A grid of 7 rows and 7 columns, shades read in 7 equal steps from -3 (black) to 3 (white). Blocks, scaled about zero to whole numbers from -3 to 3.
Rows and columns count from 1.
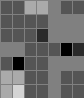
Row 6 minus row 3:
2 2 0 1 0 -1 -1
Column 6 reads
-1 0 0 -3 0 -1 -1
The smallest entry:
-3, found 2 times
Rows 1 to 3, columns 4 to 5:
1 0 / -1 0 / -2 0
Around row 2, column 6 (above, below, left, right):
-1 0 0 0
